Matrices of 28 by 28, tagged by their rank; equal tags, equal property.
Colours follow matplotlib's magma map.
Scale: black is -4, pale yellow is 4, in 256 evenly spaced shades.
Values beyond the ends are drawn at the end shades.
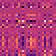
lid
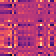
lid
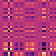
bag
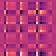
bag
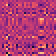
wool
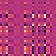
bag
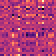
wool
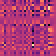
lid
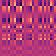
bag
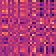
wool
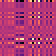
bag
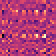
wool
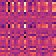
lid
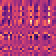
lid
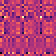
lid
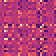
wool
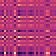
bag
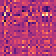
wool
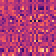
wool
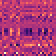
wool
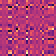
lid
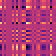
bag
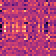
wool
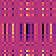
bag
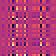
bag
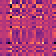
lid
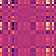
bag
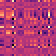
lid
